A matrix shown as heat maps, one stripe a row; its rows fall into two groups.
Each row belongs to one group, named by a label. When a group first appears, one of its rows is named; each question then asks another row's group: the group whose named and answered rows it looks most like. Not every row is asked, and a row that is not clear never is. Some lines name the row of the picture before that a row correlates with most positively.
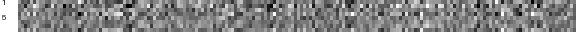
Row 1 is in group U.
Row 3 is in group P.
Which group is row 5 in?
P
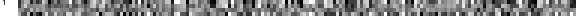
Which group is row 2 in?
P
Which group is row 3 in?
U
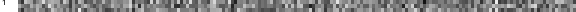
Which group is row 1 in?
U
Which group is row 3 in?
U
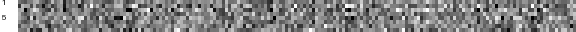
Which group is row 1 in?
U
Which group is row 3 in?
U
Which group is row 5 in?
U
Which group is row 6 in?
U
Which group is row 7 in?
P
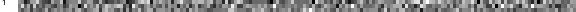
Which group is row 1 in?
U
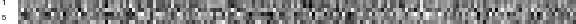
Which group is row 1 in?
P
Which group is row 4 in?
U
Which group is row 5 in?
U
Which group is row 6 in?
P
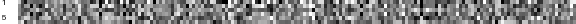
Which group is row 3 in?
U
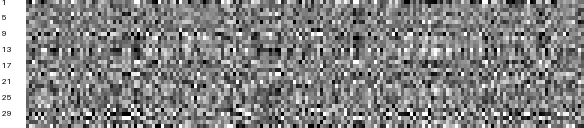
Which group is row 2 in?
U
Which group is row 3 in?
P
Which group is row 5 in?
U
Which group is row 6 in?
P
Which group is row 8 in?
P
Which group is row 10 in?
U
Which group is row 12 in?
P
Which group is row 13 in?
U
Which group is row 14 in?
U
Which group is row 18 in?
U
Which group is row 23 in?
U
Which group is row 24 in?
U
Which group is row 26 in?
U
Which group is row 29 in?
U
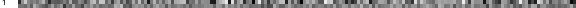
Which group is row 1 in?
P
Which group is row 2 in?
U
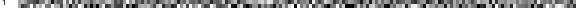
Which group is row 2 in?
U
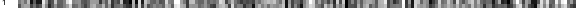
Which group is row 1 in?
P
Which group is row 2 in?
P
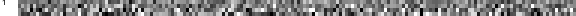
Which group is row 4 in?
U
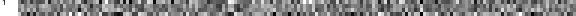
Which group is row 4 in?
U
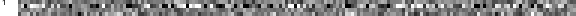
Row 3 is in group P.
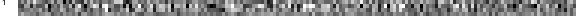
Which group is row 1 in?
U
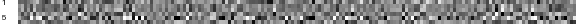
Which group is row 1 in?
U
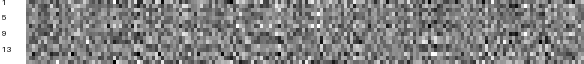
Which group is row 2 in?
P
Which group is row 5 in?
P
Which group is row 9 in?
P
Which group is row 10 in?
U
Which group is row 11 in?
U
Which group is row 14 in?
U
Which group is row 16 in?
P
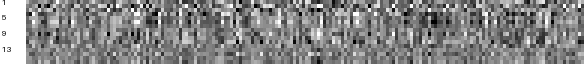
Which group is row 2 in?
P
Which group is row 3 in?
P
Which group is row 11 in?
P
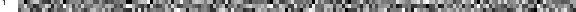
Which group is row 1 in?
U
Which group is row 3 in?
P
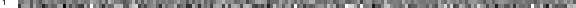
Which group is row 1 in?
P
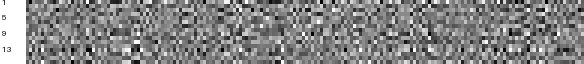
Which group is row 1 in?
U
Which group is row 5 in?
P
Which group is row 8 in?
U
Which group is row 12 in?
U
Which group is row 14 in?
U
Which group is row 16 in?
U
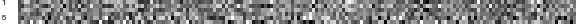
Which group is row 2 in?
U
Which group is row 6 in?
P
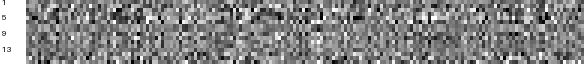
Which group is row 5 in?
U
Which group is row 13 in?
P
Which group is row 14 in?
U
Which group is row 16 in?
P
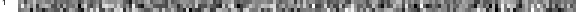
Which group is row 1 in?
U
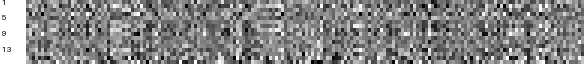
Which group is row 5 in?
U
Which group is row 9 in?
U
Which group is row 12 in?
P
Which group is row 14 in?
U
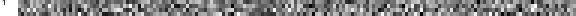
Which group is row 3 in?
U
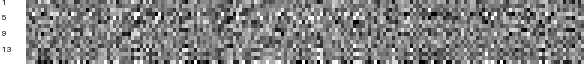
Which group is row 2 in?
P
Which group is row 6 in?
U
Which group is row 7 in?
P
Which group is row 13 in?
P
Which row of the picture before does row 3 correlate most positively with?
3
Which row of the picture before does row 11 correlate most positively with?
4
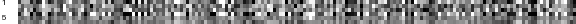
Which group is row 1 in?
P
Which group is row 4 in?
P
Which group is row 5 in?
P
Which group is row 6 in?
P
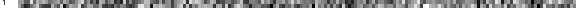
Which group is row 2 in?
U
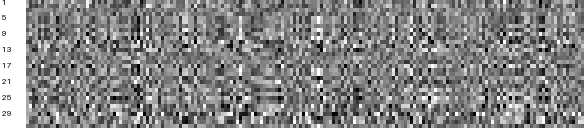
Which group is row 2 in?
U
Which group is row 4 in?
P
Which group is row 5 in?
P
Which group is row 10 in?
P
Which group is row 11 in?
U
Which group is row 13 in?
U
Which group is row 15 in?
U
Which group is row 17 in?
U
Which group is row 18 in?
P
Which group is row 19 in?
P
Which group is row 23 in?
U
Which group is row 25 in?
U
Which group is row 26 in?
U
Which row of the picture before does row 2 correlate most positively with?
2
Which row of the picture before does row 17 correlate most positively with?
2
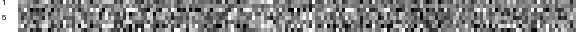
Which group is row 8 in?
P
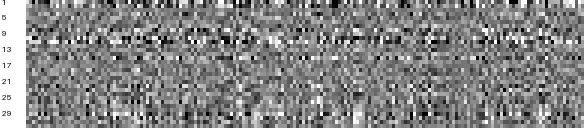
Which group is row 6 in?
P
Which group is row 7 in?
U
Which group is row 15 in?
P
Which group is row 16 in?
U
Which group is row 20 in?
U
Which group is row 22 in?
P
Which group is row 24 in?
U
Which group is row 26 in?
P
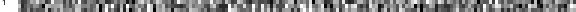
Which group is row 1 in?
U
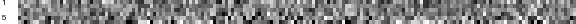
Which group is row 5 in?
P
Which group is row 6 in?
U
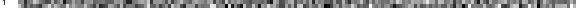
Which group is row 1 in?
U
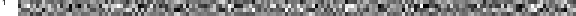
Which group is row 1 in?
P
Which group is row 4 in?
P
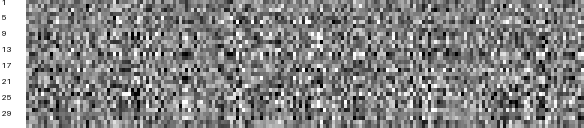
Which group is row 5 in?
P
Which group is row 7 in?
P
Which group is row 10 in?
P
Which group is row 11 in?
U
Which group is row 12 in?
P
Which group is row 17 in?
P
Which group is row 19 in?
U
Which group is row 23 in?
P
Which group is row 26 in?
P
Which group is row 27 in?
P
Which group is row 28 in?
U
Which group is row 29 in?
P
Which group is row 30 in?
P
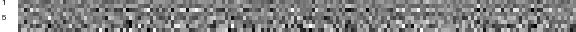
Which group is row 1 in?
U
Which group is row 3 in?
U
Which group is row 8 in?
P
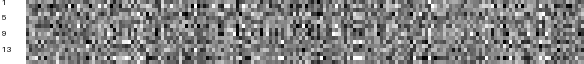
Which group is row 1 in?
P
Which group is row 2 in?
U
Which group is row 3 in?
U
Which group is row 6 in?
P
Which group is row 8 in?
P
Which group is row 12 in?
U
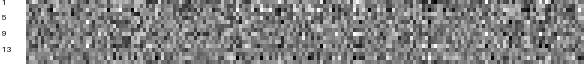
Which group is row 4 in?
U
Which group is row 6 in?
U
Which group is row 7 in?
P
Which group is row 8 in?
P
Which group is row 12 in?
U
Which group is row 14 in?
P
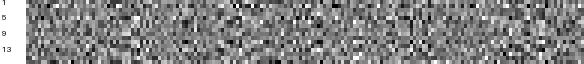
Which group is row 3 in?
P
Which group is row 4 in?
P
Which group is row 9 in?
U
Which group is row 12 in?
U
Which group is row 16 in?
U
